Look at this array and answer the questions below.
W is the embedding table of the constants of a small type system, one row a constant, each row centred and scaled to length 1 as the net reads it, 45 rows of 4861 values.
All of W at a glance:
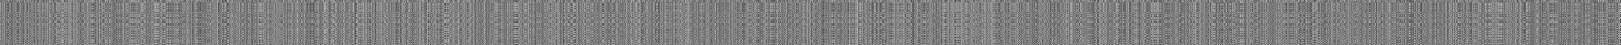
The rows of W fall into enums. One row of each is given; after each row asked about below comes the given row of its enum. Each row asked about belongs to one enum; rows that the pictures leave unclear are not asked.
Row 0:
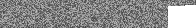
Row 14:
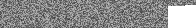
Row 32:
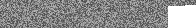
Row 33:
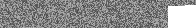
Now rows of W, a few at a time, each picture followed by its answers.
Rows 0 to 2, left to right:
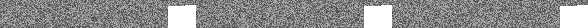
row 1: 14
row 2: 32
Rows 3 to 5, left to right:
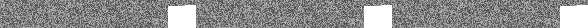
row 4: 33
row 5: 33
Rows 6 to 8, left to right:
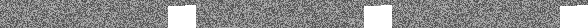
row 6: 32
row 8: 32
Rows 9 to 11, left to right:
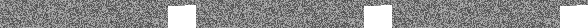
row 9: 33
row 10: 33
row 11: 33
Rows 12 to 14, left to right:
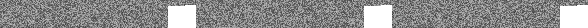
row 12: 0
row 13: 33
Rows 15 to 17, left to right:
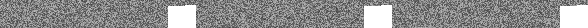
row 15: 32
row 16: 14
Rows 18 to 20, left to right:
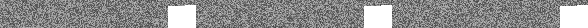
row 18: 33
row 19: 0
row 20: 32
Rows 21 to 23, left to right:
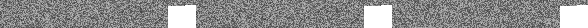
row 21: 14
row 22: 14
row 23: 33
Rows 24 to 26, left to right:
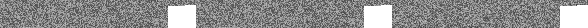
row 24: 33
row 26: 0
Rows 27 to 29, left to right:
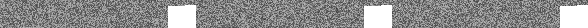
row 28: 14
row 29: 32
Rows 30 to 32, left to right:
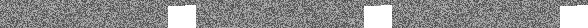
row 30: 32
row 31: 33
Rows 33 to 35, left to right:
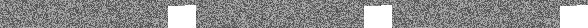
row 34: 14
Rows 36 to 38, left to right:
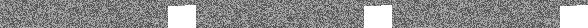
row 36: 33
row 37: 0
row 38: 33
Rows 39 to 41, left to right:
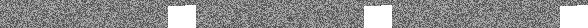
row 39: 32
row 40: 0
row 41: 32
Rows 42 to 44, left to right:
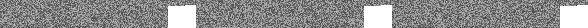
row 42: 0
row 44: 14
